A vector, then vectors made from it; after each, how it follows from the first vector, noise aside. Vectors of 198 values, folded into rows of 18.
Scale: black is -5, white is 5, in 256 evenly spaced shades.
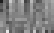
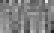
reversed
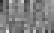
copied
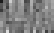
copied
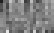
copied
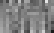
reversed
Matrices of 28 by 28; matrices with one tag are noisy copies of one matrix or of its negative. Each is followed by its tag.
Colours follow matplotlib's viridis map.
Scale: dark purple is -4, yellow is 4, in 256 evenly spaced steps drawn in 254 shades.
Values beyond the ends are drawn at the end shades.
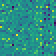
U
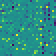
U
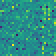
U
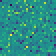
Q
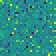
Q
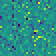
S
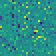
S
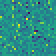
S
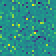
S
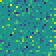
Q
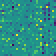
U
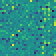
U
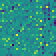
U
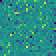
Q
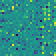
U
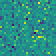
S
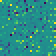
Q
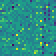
U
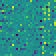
U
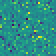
S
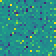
Q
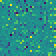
Q
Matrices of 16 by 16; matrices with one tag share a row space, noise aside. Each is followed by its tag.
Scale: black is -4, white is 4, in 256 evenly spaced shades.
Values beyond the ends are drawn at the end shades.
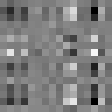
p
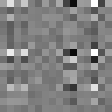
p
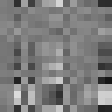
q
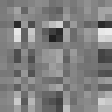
q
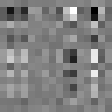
p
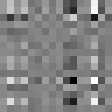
p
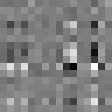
p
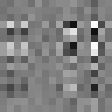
p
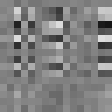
q
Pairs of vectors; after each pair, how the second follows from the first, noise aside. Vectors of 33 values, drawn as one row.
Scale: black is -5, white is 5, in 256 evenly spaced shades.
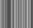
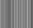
shrunk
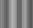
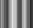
scaled up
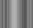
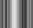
scaled up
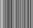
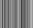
reversed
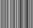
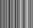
negated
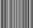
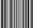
scaled up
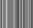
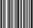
scaled up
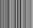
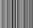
reversed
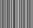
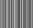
reversed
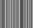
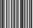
scaled up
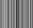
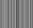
shrunk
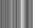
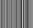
sign-scrambled
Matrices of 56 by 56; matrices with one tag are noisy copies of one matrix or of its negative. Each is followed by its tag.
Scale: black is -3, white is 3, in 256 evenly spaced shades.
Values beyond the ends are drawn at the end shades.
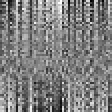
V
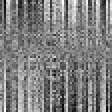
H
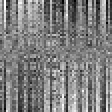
H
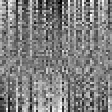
V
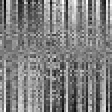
H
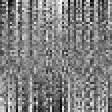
V
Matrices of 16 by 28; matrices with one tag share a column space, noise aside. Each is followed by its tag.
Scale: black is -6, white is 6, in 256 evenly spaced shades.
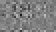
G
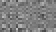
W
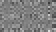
W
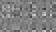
G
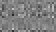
G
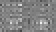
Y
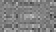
W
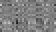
Y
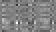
Y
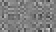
W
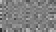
W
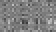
Y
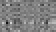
Y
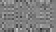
W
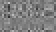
G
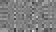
W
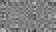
W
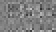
G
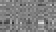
Y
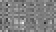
Y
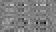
Y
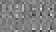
G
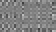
W
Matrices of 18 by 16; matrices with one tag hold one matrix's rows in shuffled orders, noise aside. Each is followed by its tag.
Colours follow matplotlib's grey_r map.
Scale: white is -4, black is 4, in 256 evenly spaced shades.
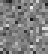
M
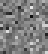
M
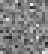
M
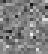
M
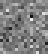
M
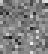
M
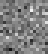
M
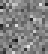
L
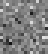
M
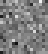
L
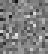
L
